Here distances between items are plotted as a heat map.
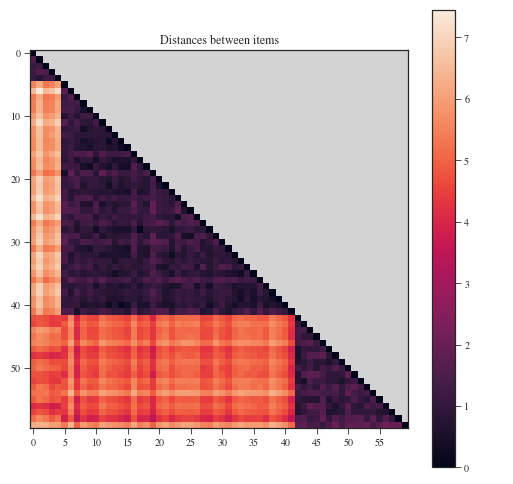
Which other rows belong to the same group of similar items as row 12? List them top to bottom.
5, 6, 7, 8, 9, 10, 11, 13, 14, 15, 16, 17, 18, 19, 20, 21, 22, 23, 24, 25, 26, 27, 28, 29, 30, 31, 32, 33, 34, 35, 36, 37, 38, 39, 40, 41
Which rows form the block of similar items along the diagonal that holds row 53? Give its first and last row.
42 to 59
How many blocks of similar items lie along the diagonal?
3
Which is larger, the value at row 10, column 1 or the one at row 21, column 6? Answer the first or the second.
the first
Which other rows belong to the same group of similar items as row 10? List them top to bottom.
5, 6, 7, 8, 9, 11, 12, 13, 14, 15, 16, 17, 18, 19, 20, 21, 22, 23, 24, 25, 26, 27, 28, 29, 30, 31, 32, 33, 34, 35, 36, 37, 38, 39, 40, 41
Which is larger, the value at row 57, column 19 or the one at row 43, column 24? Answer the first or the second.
the second
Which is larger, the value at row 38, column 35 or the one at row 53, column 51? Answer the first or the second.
the second
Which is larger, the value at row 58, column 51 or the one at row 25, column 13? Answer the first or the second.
the first
